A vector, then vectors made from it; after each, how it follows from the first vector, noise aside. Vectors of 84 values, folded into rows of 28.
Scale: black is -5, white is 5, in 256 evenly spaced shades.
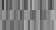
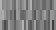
reversed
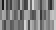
scaled up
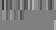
partly zeroed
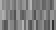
reversed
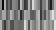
scaled up
